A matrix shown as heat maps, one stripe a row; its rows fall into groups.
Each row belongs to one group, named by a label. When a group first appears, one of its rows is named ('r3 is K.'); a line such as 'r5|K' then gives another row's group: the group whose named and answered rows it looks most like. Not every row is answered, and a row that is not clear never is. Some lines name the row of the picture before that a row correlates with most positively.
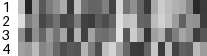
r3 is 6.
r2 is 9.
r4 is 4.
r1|6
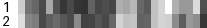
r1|9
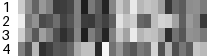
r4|4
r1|9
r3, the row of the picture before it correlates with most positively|2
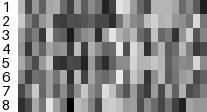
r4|6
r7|4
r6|6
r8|4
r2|9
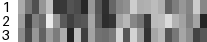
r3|6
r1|9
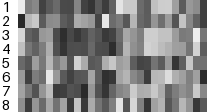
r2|4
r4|9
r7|9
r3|9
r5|4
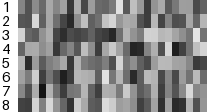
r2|4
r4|4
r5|6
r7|4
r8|4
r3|9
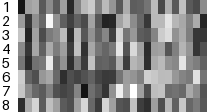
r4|6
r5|6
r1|4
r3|6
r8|4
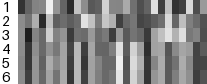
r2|4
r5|6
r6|6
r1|4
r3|6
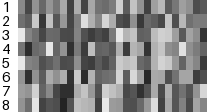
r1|6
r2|4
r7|4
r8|4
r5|9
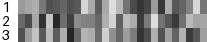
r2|4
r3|4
